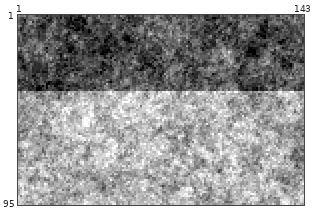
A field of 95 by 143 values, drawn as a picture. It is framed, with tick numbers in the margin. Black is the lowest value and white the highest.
Seam: horizontal, 40% of the way down, the bottom part higher. Stripes: none. Ninth with the lowest average: top left. Grain: blotchy.
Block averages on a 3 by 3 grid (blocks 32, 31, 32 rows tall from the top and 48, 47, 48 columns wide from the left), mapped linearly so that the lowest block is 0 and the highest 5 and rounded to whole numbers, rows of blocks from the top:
011 | 444 | 555
